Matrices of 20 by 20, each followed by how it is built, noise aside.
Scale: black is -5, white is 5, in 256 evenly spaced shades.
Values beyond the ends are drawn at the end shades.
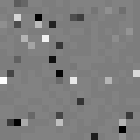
sparse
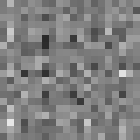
low rank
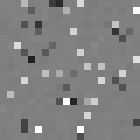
sparse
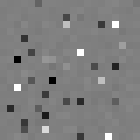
sparse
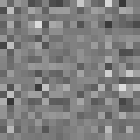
low rank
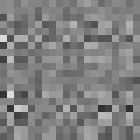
low rank
